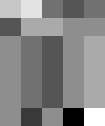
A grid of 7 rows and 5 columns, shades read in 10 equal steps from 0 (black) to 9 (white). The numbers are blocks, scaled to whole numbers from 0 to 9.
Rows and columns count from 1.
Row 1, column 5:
4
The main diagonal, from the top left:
7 6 3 5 6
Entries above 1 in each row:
5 5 5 5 5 5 4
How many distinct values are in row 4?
4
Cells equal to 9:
1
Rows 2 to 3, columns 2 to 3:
6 6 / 4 3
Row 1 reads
7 8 4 3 4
